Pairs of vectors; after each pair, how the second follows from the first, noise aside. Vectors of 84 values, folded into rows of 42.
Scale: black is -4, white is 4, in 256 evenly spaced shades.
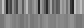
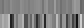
reversed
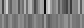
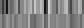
sign-scrambled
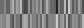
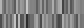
reversed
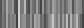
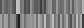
sign-scrambled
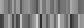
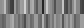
reversed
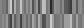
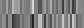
reversed
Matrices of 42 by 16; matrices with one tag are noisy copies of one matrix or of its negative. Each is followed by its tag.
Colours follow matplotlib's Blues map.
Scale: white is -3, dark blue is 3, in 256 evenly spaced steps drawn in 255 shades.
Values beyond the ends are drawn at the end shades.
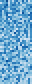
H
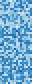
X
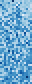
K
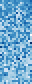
K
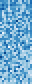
H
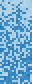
K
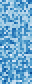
X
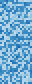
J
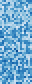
X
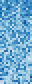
K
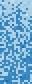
K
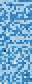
J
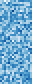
J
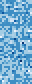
X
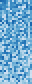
H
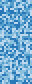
X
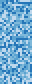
J
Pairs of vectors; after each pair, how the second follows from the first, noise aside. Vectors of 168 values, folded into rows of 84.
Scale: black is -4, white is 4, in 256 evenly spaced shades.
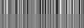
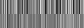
sign-scrambled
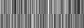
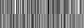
negated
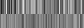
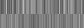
shrunk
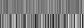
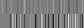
partly zeroed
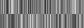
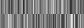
reversed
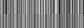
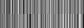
wrapped around
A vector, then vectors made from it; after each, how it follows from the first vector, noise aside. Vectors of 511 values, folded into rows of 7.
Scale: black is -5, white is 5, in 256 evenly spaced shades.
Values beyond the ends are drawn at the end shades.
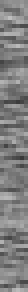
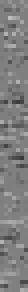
partly zeroed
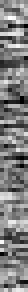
scaled up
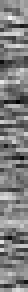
scaled up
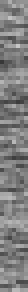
copied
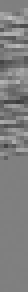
partly zeroed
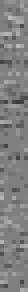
partly zeroed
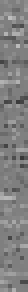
partly zeroed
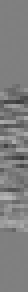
partly zeroed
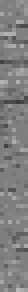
partly zeroed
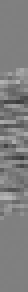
partly zeroed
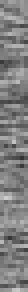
copied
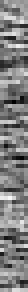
scaled up
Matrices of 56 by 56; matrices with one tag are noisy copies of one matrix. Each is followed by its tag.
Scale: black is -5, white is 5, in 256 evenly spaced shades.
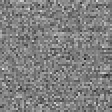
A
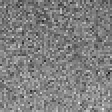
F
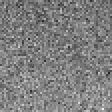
F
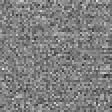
A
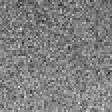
F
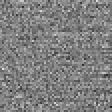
A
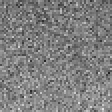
F
